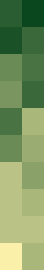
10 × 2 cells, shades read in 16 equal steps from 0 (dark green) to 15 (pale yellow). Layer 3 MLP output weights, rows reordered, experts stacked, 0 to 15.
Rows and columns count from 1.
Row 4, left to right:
7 3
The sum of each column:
74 68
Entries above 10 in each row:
0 0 0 0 0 0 1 1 2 1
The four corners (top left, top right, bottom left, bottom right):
2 0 15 10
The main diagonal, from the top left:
2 3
